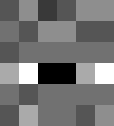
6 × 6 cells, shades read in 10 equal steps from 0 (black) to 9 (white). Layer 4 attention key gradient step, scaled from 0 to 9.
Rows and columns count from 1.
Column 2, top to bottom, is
5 3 4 9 3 6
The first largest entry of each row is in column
2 3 2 2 1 2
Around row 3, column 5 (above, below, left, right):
3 6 4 4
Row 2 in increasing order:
3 3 3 4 5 5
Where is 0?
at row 4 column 3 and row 4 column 4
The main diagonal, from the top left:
3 3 4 0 4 5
